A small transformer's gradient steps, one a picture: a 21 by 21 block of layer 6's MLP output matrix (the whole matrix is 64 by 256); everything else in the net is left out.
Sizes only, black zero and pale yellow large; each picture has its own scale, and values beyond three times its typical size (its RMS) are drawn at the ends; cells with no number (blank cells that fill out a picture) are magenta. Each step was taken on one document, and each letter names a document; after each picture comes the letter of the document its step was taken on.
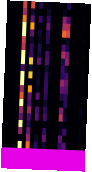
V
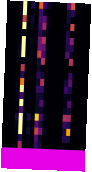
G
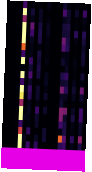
V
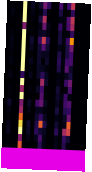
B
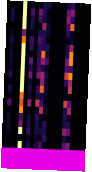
B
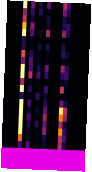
V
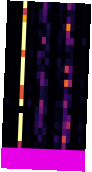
B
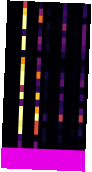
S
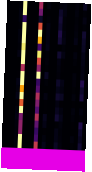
S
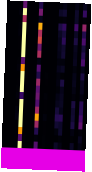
S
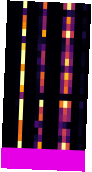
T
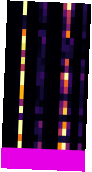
T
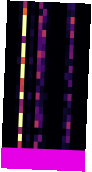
G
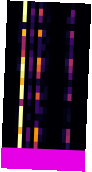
G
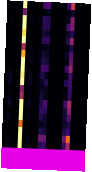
B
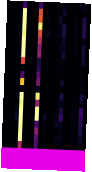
S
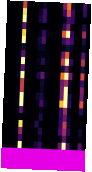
T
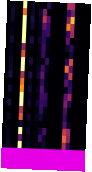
B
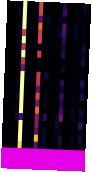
S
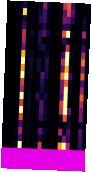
T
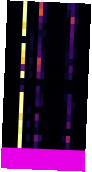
G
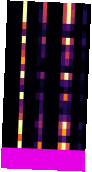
T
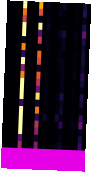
S
